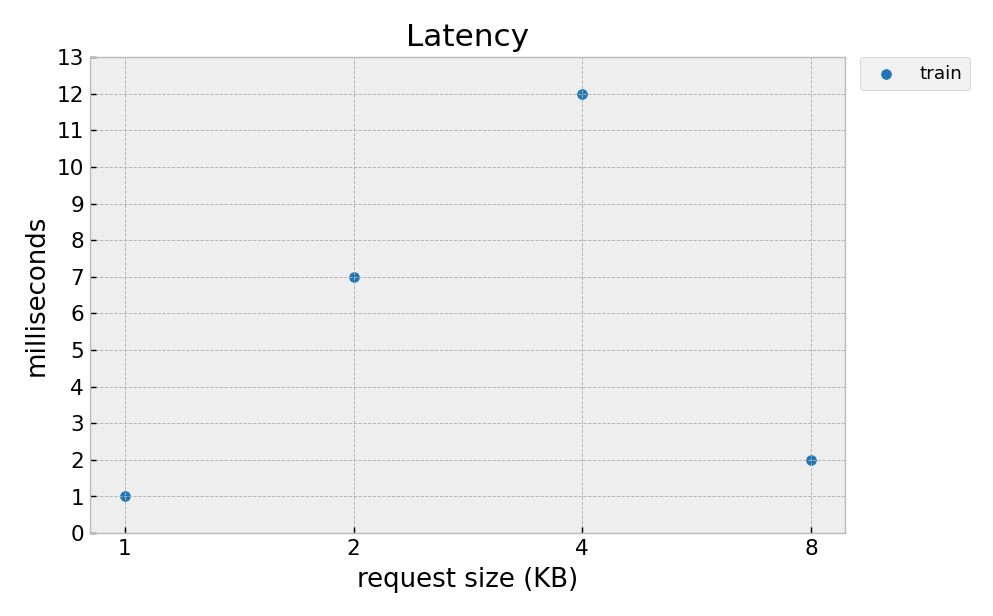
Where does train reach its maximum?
4
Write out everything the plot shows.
Title: Latency
x-axis: request size (KB), ticks 1 2 4 8
y-axis: milliseconds, ticks 0 1 2 3 4 5 6 7 8 9 10 11 12 13
Legend: train
Values:
train: 1 7 12 2
